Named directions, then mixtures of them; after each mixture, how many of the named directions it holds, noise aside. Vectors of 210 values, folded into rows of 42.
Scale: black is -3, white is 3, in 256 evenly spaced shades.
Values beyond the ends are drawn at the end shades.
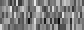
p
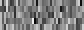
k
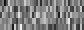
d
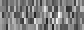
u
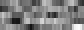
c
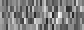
one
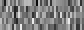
two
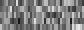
two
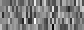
two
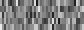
three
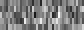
two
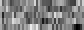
three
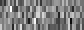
two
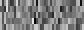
one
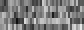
three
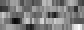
one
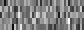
one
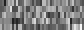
three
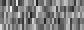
three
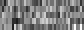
two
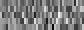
one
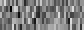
two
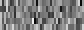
one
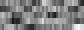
one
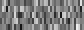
three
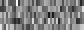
three
